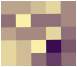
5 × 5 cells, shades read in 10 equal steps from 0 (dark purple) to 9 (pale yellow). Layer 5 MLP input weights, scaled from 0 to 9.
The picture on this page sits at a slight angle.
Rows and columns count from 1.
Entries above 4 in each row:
5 2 4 3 2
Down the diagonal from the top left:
6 9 5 0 4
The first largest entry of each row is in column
4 2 4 3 1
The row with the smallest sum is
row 5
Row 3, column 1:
6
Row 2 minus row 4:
-4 2 -5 4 2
